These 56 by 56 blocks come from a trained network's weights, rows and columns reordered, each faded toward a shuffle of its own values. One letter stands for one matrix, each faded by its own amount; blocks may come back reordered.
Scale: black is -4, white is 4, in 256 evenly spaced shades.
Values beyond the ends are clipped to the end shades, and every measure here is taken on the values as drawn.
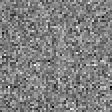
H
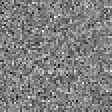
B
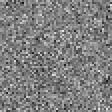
B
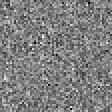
H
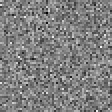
B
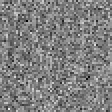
H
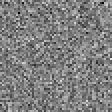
H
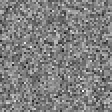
H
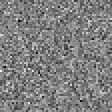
B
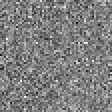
H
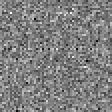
H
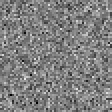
H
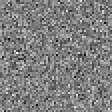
B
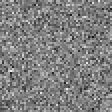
B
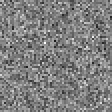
H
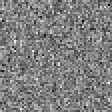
H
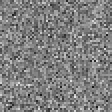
H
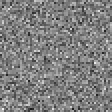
B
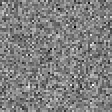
H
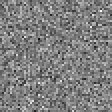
B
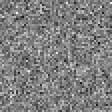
B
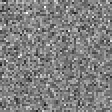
B
